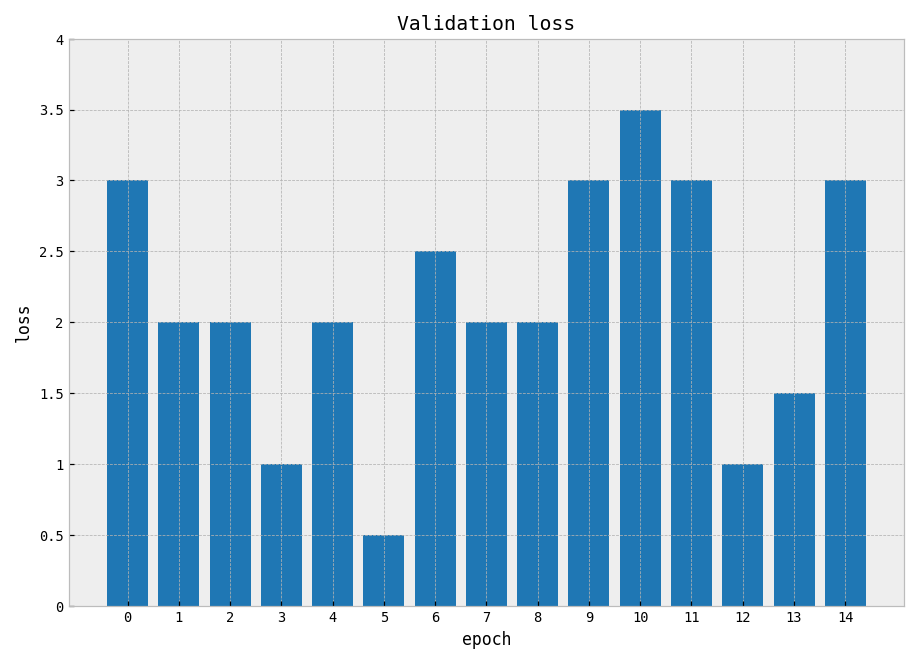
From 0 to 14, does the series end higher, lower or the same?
the same
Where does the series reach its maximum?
10
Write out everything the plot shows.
Title: Validation loss
x-axis: epoch, ticks 0 1 2 3 4 5 6 7 8 9 10 11 12 13 14
y-axis: loss, ticks 0 0.5 1 1.5 2 2.5 3 3.5 4
Values:
3 2 2 1 2 0.5 2.5 2 2 3 3.5 3 1 1.5 3
